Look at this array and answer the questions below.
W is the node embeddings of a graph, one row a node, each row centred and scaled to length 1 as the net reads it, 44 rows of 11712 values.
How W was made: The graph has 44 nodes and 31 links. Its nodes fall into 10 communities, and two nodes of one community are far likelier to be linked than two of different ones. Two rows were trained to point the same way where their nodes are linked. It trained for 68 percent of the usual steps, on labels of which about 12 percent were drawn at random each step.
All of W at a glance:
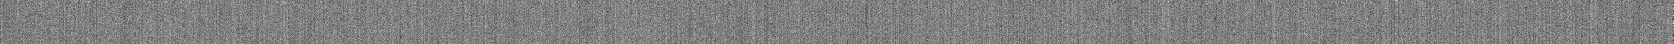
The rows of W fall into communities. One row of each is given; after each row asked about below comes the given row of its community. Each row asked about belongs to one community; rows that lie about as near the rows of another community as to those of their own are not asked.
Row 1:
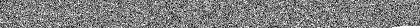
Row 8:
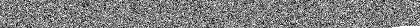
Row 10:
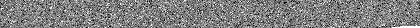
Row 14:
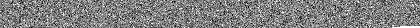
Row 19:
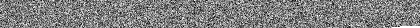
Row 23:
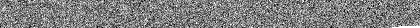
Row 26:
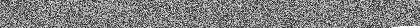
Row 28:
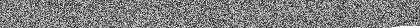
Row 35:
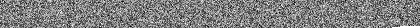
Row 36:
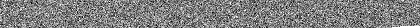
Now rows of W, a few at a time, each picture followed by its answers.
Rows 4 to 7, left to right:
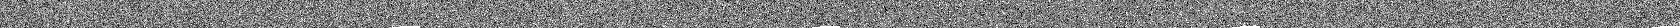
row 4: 23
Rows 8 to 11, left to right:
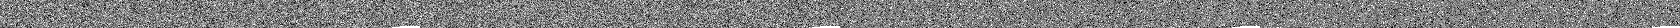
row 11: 14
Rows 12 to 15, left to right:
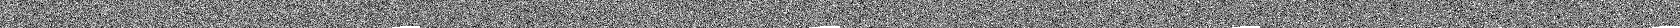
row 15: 8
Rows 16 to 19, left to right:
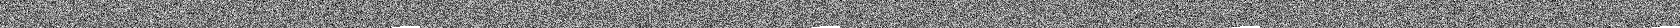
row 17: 26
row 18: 19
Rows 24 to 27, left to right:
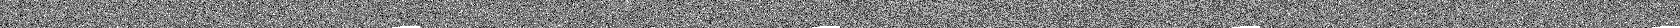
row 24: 35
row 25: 1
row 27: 14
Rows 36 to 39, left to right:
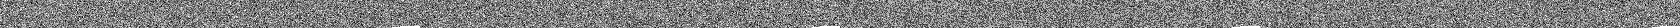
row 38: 26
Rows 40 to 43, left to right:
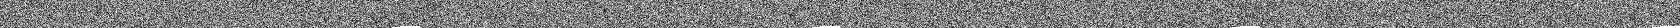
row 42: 28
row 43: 36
